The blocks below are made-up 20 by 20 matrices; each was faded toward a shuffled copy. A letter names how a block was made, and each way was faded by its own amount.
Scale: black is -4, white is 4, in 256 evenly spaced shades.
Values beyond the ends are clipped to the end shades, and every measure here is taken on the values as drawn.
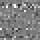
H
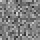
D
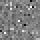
H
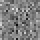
D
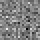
D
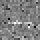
H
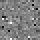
H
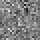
D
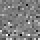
H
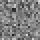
D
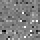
H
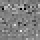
H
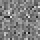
D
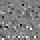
H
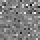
H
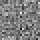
D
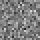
D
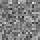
D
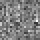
D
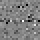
H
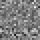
D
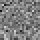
D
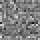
D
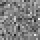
D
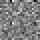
D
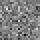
D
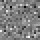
H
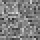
D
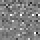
H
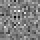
D
